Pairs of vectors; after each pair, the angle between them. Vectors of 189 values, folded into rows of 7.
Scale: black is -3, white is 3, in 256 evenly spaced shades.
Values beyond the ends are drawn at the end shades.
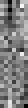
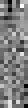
nearly parallel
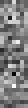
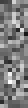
partly aligned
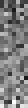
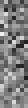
partly aligned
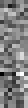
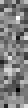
orthogonal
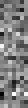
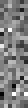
nearly parallel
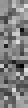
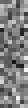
partly aligned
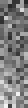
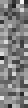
partly aligned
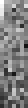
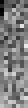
nearly opposite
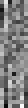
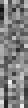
nearly parallel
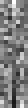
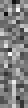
partly opposed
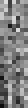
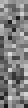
partly aligned
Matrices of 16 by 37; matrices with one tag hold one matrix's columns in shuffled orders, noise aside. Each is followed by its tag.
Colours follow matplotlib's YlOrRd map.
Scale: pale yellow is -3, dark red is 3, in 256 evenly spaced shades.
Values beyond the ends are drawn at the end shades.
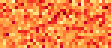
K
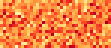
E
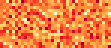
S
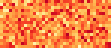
S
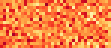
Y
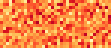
K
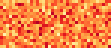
E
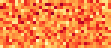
K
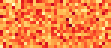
S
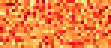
K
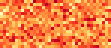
Y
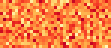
S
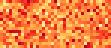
S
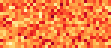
Y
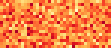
E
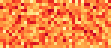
K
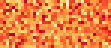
K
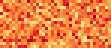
Y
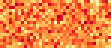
K
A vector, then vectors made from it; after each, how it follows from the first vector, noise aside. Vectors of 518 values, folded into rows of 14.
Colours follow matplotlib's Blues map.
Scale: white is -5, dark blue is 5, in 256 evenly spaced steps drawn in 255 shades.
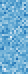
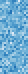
wrapped around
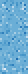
partly zeroed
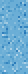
partly zeroed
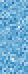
wrapped around
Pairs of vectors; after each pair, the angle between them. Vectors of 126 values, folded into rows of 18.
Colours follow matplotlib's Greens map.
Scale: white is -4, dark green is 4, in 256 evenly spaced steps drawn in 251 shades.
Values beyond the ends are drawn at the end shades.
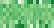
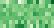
nearly parallel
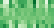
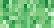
partly opposed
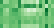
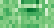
nearly opposite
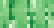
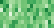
partly opposed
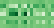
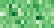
partly aligned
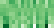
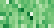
partly aligned
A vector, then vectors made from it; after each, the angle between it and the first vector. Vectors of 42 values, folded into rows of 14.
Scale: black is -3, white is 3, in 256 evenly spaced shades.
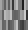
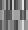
nearly opposite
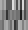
partly opposed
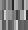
nearly parallel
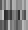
partly opposed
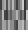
nearly opposite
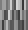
partly aligned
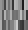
nearly parallel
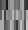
partly opposed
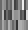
nearly opposite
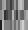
partly opposed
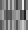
nearly opposite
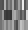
nearly opposite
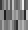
nearly opposite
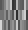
partly aligned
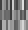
nearly opposite
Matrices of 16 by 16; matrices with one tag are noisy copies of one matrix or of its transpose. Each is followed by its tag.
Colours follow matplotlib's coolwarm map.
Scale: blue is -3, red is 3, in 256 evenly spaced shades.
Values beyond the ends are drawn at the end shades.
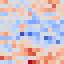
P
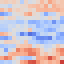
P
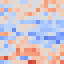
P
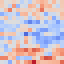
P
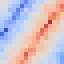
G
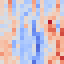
P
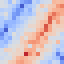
G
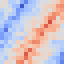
G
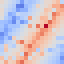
G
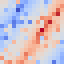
G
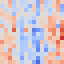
P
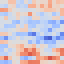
P
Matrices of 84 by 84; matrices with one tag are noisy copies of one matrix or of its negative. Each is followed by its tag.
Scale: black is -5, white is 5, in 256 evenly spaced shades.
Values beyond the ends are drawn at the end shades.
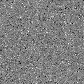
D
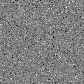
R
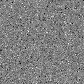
D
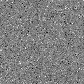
D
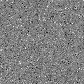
D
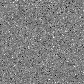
R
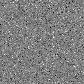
R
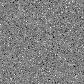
R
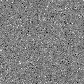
D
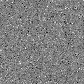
D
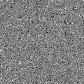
D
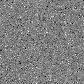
D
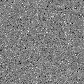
D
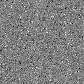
D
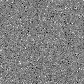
D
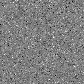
R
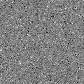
D
